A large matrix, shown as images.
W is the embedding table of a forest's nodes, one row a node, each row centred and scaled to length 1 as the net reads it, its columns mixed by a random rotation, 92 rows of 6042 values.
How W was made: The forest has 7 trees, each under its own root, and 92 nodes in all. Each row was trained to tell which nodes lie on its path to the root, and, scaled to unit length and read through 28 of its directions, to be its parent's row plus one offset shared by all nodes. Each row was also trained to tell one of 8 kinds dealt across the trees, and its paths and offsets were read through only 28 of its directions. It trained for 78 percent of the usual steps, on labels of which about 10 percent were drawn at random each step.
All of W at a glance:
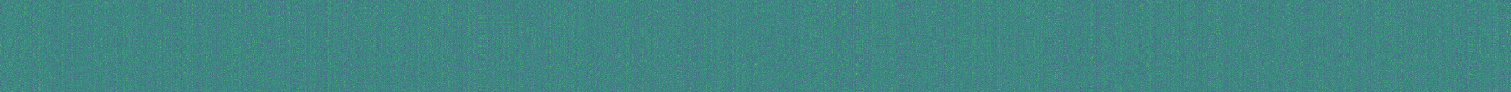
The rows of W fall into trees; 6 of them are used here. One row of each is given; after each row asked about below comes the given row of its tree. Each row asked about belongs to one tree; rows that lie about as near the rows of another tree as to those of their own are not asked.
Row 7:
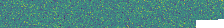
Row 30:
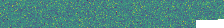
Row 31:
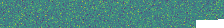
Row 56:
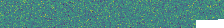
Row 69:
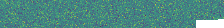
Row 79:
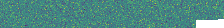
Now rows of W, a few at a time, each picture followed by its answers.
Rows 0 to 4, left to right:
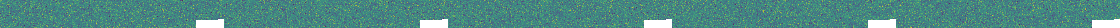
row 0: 7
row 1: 79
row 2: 79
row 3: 56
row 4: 30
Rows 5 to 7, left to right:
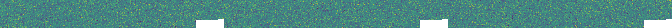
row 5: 30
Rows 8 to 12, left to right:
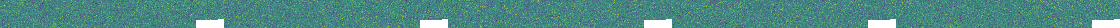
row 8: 30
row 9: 79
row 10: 30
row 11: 7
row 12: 7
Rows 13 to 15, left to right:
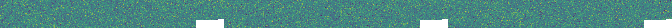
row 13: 79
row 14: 7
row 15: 69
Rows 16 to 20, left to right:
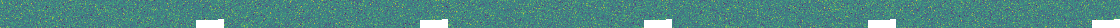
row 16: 56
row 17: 56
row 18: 31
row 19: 79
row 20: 30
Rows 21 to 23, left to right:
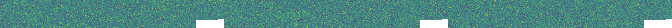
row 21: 79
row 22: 69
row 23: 79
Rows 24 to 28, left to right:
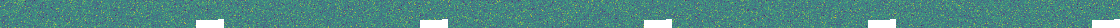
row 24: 30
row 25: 31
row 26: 7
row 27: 69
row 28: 79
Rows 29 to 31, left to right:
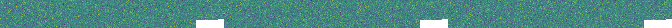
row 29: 56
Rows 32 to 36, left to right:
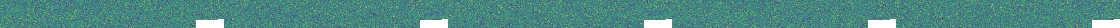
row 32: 31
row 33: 30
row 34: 56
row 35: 69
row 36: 56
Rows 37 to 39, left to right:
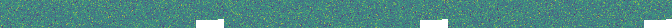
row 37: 30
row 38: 69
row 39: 69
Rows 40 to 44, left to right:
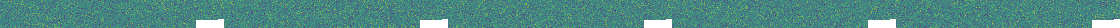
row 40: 7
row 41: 7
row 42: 7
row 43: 69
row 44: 7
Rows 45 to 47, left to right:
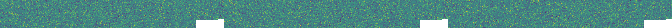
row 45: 69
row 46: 69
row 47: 30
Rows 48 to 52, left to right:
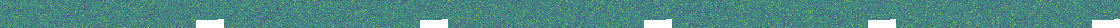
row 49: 30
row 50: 79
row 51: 7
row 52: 7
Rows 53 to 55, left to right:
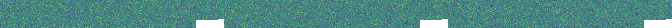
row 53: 79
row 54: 56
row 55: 56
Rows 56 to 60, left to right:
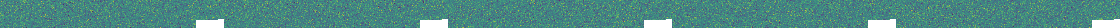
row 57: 56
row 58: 30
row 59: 7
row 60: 31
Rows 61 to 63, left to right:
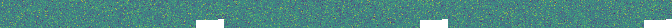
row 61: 31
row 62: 69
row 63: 69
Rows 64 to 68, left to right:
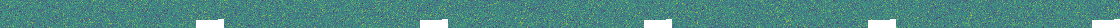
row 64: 7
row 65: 79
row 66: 7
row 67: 56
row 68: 30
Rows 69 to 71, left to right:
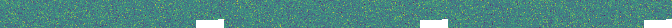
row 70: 56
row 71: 30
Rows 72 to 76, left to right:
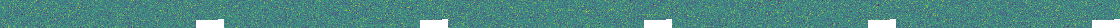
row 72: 7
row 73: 79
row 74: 79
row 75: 31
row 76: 79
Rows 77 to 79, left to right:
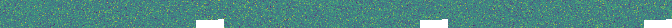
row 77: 31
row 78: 56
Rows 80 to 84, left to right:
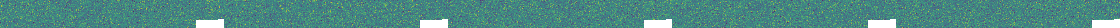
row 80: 56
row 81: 30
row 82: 31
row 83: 7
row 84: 30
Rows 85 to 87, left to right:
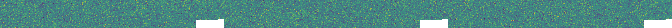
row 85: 30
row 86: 69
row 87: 30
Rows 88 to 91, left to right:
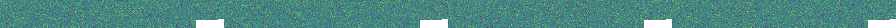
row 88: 7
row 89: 30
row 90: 56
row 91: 7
